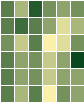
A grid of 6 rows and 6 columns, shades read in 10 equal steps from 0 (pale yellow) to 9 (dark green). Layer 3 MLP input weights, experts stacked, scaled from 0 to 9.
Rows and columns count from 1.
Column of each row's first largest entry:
3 2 3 6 1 1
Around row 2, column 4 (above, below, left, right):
5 0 6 1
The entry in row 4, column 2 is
4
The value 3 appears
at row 1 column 2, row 2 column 6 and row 6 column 2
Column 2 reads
3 7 2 4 4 3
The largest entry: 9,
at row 4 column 6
